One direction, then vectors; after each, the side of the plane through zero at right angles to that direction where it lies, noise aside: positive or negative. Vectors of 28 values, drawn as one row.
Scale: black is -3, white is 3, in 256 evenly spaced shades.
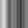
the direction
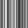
positive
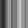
negative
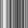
positive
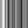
positive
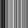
negative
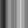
negative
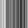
positive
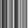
negative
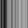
negative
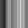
negative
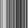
positive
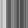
positive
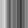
positive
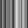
negative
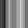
negative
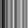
negative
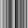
positive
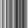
positive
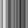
positive
